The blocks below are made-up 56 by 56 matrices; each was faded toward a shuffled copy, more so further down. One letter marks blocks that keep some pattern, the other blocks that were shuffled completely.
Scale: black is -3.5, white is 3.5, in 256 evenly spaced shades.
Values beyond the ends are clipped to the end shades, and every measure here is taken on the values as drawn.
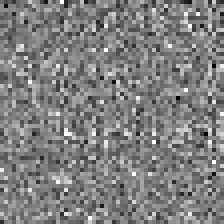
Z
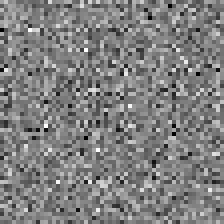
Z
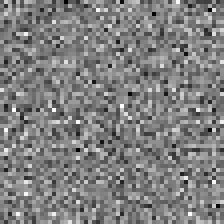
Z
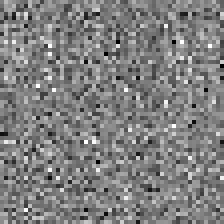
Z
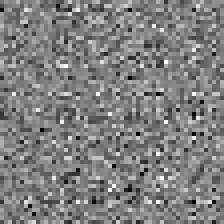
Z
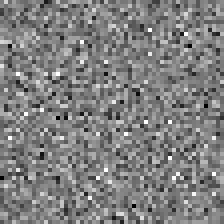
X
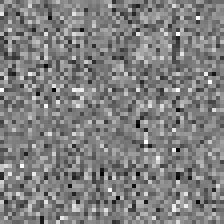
Z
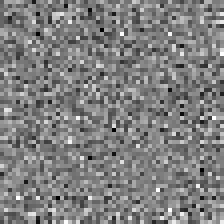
Z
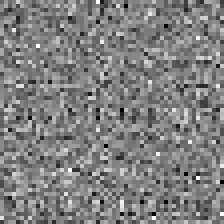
Z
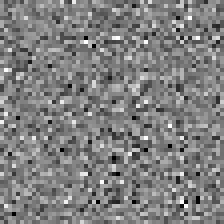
Z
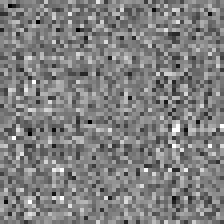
Z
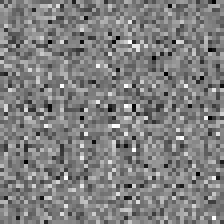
Z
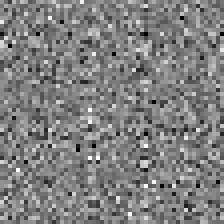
Z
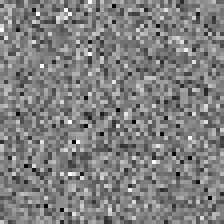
X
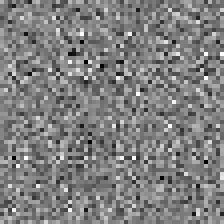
Z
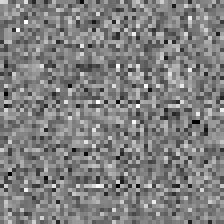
Z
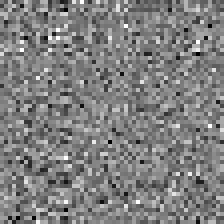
Z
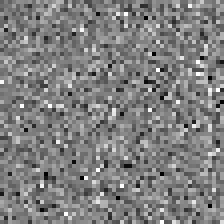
X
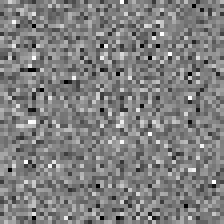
Z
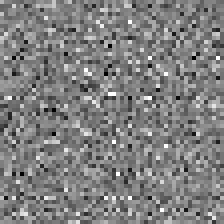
Z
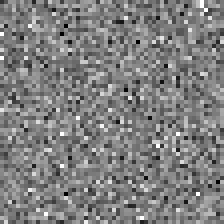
X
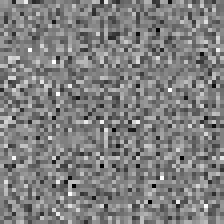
Z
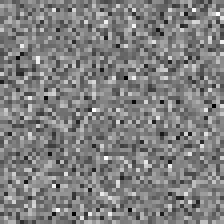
X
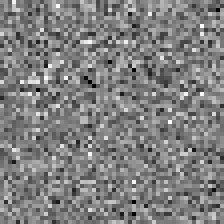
Z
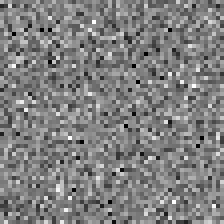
X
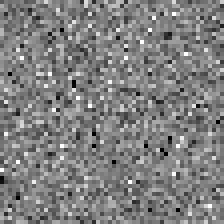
X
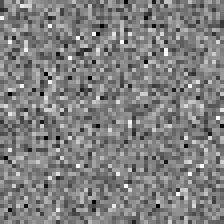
X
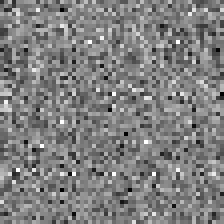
Z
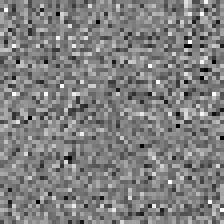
Z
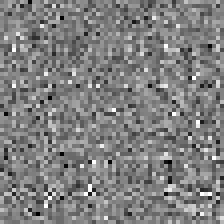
Z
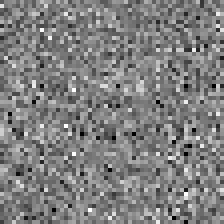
Z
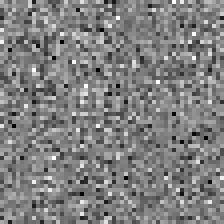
Z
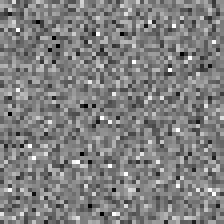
X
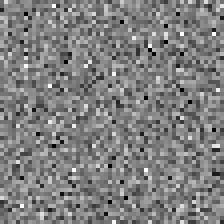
X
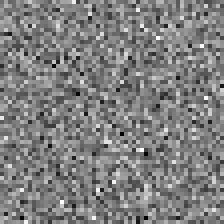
X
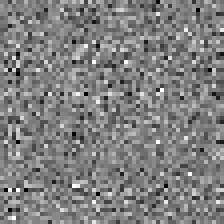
Z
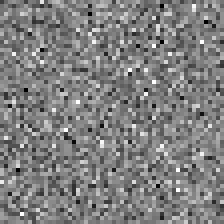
X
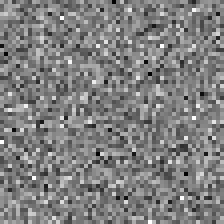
X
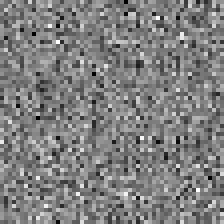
Z
